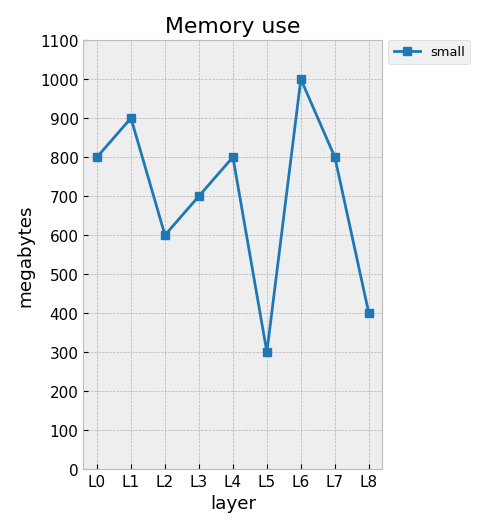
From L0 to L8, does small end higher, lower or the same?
lower
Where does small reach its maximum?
L6
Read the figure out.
Title: Memory use
x-axis: layer, ticks L0 L1 L2 L3 L4 L5 L6 L7 L8
y-axis: megabytes, ticks 0 100 200 300 400 500 600 700 800 900 1000 1100
Legend: small
Values:
small: 800 900 600 700 800 300 1000 800 400
